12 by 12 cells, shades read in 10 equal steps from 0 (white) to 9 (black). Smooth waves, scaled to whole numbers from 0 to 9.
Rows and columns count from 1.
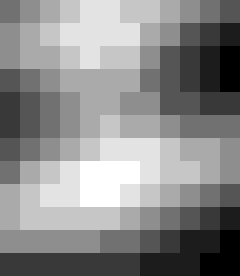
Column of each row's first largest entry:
12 12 12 12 1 1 1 1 12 12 12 11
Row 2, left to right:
4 3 2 1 1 1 1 3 4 6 7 8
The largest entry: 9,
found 5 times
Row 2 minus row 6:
-3 -3 -3 -3 -2 -1 -2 0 0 1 2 3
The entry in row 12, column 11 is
9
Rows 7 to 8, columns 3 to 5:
4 3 2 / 2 1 0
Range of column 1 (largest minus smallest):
4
